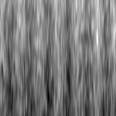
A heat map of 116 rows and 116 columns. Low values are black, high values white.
Stripes running up and down repeat 6 times from left to right. The top right is the ninth with the highest average. Overall the values sit about 50% of the way up the scale. There are no lone odd cells. Values rise toward the top.
